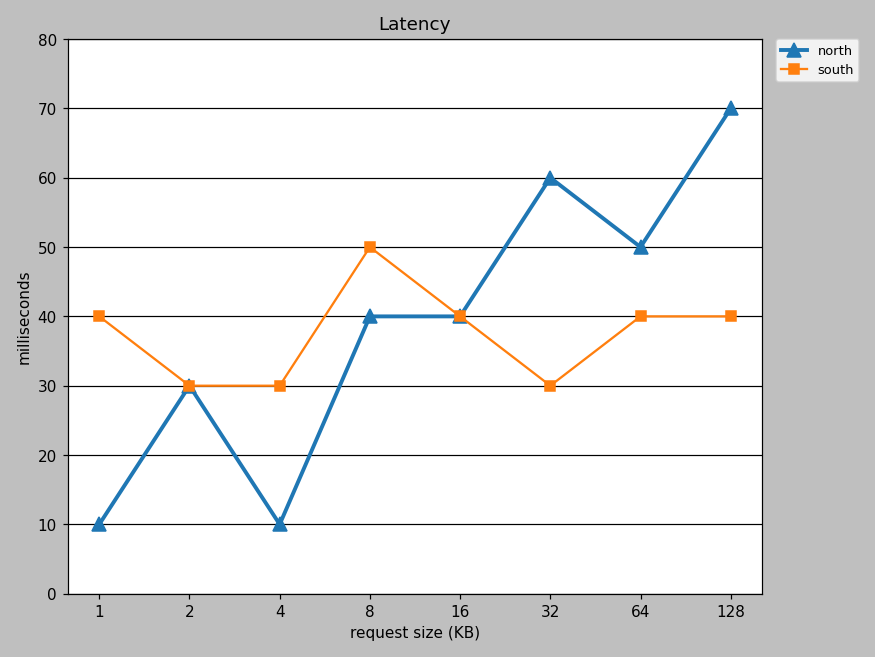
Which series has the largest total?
north
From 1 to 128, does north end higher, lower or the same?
higher
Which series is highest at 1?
south
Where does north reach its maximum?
128
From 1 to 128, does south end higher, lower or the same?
the same
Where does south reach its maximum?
8
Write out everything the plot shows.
Title: Latency
x-axis: request size (KB), ticks 1 2 4 8 16 32 64 128
y-axis: milliseconds, ticks 0 10 20 30 40 50 60 70 80
Legend: north, south
Values:
north: 10 30 10 40 40 60 50 70
south: 40 30 30 50 40 30 40 40
